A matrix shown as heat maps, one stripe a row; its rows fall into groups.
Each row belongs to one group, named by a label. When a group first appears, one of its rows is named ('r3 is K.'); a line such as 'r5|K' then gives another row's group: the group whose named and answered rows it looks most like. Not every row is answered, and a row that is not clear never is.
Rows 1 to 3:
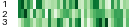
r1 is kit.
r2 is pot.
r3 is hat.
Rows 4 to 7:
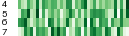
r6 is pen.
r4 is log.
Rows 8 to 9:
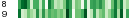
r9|log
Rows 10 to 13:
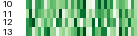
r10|kit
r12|pen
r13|kit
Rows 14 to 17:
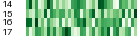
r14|kit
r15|log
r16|kit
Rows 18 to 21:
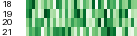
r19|kit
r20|kit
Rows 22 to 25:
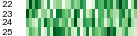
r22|kit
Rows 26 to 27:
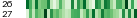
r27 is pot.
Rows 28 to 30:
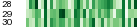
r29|log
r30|log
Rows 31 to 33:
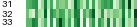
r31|pot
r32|log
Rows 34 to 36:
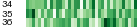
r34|log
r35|pen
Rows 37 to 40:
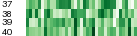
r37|hat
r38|kit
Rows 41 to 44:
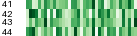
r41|pen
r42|pot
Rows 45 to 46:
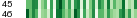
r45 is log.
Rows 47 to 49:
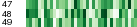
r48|kit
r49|kit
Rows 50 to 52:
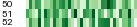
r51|pen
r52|hat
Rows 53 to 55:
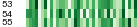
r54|log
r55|pot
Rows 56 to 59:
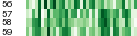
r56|log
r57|hat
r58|hat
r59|hat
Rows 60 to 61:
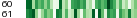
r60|kit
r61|pen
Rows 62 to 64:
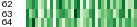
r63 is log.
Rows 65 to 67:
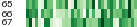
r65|pen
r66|pot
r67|kit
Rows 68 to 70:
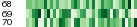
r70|log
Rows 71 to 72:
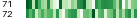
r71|kit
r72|pen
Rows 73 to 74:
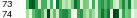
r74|hat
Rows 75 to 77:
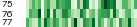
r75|hat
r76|hat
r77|pen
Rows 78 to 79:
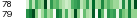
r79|pen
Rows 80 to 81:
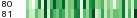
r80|log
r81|log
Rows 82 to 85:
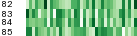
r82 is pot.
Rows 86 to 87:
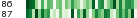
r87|kit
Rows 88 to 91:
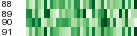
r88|log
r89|kit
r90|hat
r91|pot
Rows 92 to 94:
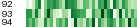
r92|hat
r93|kit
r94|pen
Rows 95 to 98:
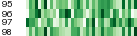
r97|pen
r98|pot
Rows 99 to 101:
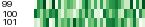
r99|pot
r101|hat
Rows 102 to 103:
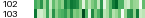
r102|hat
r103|log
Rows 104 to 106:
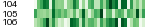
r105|pen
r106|hat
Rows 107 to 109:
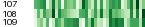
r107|pot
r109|hat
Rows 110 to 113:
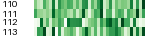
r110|log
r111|pen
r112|hat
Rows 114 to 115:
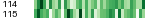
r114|pot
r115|kit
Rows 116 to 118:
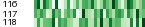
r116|kit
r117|pen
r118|pot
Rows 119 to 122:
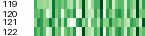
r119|pen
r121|pot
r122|pen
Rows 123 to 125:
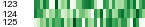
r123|kit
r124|pen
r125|hat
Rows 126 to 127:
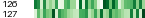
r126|kit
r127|pot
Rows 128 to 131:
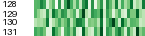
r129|pen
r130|hat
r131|pen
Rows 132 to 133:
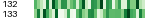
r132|pen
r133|kit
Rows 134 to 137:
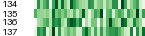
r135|pen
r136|hat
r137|pot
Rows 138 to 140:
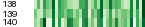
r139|log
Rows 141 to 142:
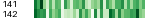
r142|pot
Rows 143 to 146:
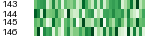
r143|pot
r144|kit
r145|pen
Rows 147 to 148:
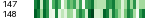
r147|kit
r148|kit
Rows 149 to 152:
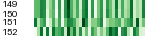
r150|log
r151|log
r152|hat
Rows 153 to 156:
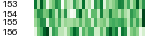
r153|pen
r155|pot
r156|hat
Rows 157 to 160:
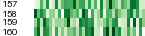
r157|hat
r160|kit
